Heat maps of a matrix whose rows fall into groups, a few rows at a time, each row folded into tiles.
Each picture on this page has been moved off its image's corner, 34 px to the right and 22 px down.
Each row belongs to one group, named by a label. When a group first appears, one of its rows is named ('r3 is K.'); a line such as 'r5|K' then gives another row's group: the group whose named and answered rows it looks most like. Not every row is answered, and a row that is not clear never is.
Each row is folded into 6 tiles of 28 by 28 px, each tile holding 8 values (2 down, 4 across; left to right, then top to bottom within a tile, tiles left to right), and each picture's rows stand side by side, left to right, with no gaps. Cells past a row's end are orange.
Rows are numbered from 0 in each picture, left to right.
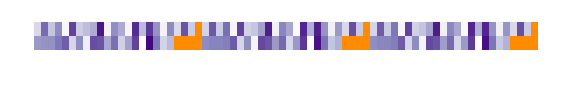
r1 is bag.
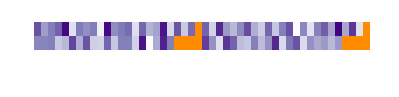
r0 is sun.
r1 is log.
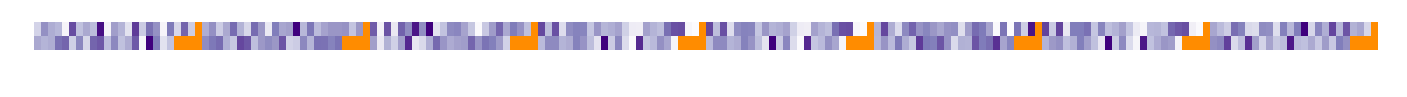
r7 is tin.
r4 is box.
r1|tin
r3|box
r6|box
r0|bag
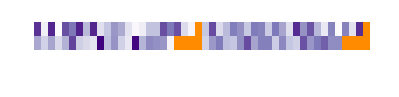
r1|tin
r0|box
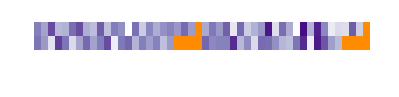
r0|log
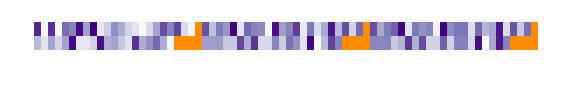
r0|box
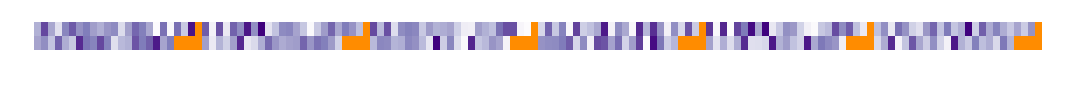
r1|box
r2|box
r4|box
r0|tin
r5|tin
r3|bag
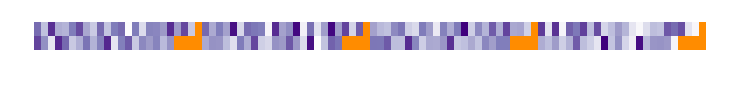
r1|sun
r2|tin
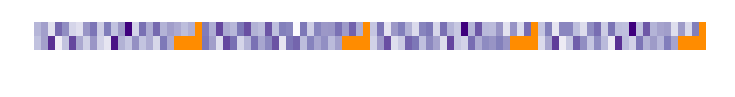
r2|tin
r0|tin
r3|tin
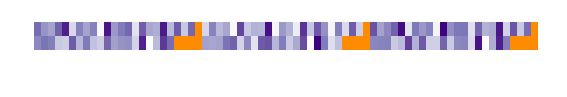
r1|bag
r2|sun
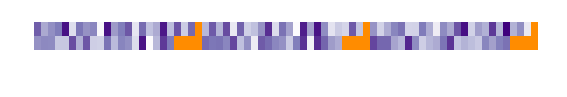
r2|tin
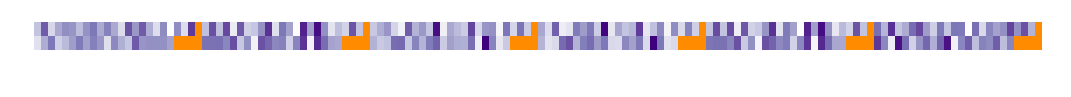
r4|bag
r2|bag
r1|bag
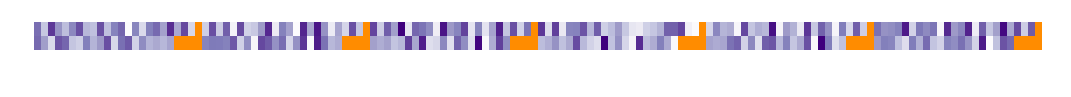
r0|log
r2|sun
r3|box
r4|bag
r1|bag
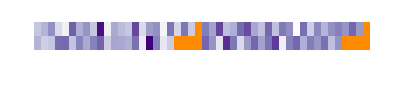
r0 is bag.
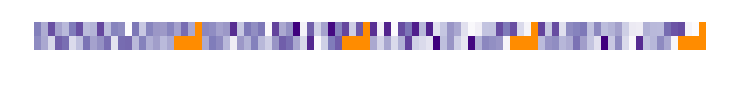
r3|box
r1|sun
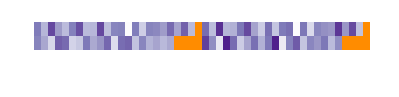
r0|log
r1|log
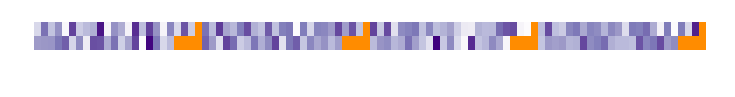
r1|log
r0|bag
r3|tin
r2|box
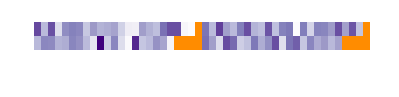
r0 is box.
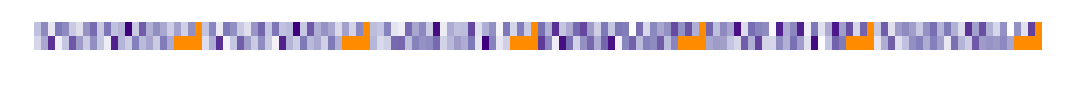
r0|tin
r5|tin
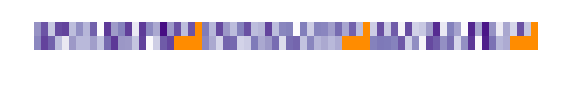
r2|bag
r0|sun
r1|log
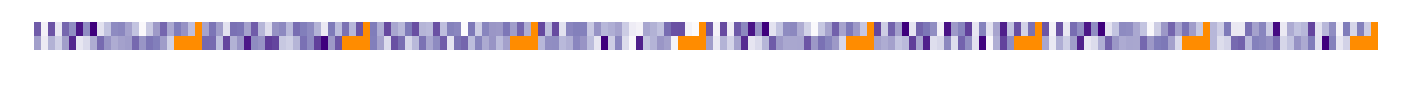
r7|bag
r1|tin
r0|box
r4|box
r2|log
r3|box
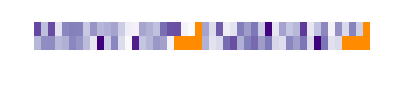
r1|bag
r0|box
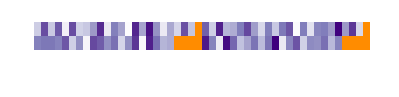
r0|bag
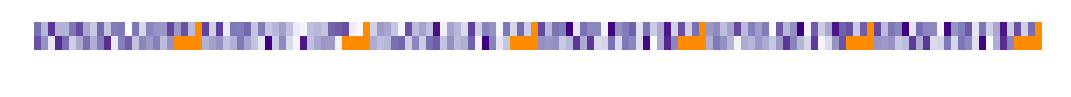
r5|sun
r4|sun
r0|log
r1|box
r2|bag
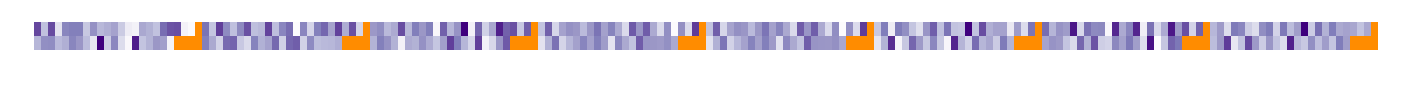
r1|log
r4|tin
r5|tin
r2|sun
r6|sun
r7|tin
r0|box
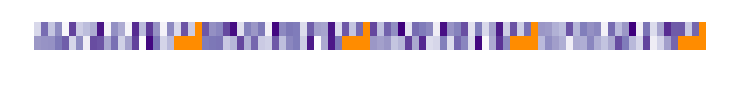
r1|sun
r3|sun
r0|bag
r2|sun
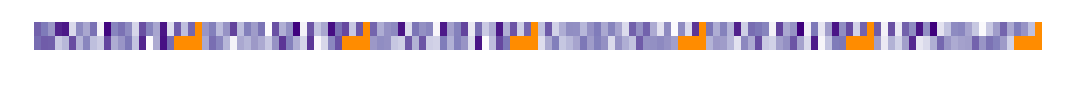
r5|box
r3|tin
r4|sun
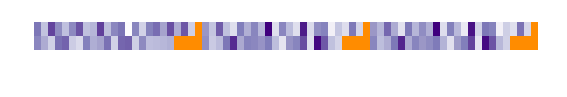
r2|bag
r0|log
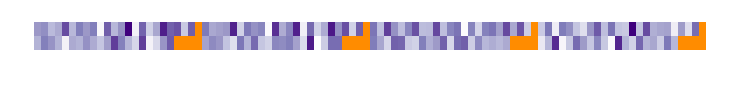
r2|log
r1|sun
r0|sun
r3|tin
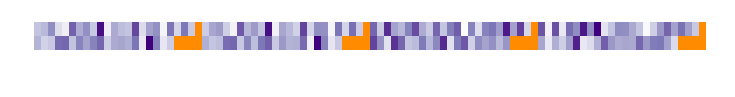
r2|log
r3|box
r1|bag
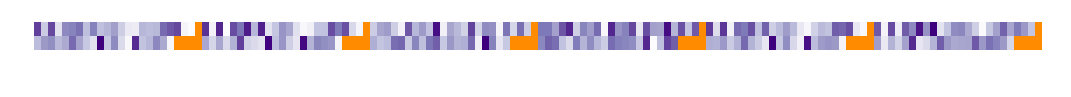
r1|box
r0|box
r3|sun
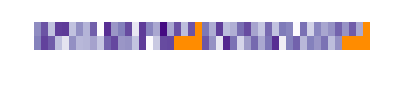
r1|log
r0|sun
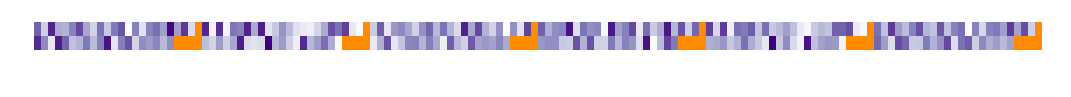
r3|sun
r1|box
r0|log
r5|log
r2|tin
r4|box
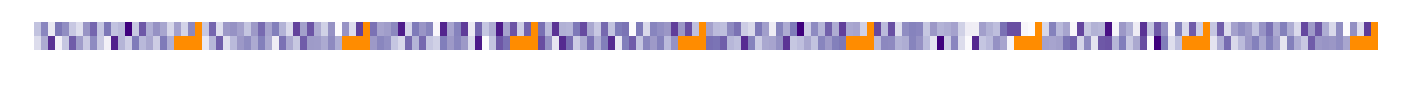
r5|box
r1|tin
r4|tin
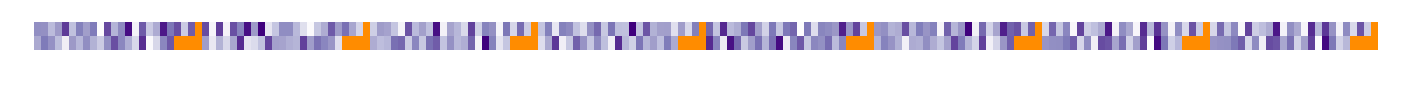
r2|bag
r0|sun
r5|sun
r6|bag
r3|tin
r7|bag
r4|log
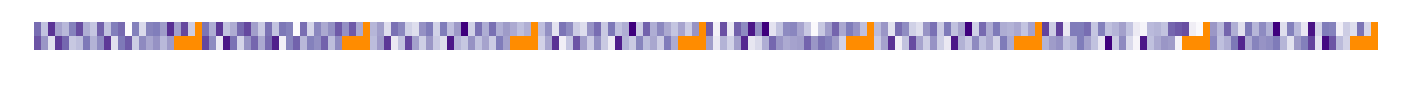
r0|log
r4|box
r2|tin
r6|box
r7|bag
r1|log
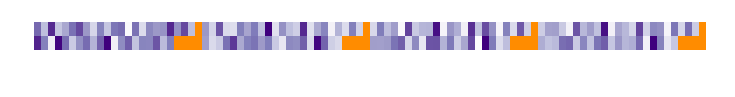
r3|bag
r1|bag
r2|bag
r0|log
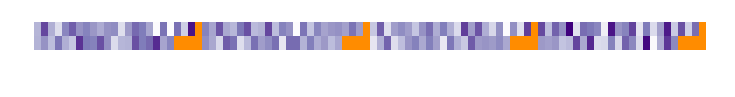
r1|log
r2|tin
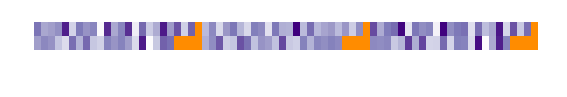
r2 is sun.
